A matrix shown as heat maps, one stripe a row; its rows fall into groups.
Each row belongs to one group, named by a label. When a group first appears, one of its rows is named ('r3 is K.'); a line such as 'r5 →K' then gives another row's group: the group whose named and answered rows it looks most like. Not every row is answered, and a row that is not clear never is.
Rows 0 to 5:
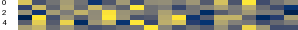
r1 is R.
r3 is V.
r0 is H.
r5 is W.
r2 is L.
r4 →V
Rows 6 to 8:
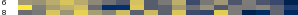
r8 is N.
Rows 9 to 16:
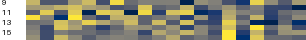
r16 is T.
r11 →V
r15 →H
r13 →N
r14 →T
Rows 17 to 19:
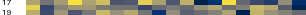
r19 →T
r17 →N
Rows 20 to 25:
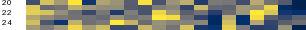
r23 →W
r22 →W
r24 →H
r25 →N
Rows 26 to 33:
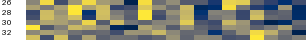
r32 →W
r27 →N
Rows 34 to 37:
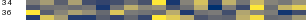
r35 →H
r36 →L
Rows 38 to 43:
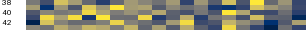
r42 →V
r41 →R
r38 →T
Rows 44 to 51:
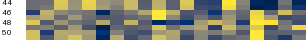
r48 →T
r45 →N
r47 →W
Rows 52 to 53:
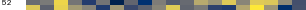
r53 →L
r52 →T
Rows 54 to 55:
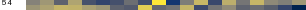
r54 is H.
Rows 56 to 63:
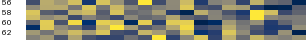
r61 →V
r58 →L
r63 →H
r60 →V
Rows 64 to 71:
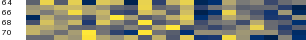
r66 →N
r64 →V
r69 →W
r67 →V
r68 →R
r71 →N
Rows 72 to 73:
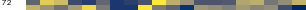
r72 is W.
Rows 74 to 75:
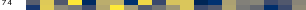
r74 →V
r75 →V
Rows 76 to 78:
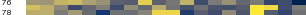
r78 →W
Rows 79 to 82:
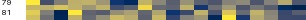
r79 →N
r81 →H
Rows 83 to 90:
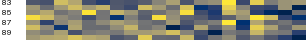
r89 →W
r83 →T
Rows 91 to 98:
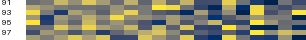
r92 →W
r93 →H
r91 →N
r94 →L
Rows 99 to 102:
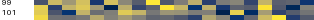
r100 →L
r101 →H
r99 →R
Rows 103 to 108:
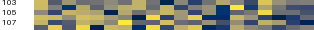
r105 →L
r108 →V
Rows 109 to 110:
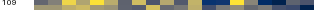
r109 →N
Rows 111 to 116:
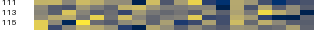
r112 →H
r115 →H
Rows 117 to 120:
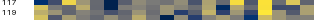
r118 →H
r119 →H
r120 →T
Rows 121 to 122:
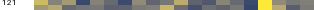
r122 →W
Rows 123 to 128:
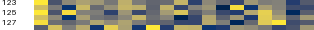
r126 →H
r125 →L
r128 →V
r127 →L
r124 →H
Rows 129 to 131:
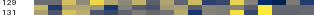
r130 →L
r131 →T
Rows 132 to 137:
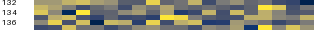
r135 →W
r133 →W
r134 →H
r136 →V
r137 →T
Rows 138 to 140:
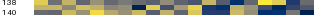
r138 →L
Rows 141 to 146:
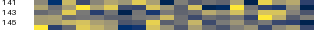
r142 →N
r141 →T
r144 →W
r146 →N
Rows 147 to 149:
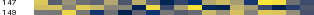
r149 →T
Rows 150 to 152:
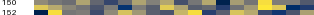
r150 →H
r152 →V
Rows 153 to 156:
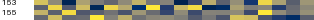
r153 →H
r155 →T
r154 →V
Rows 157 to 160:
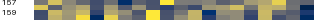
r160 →R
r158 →T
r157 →W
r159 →R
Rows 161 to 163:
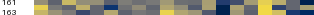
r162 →H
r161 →L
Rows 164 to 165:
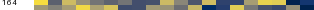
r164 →L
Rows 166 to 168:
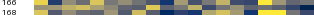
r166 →L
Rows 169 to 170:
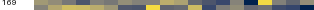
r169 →W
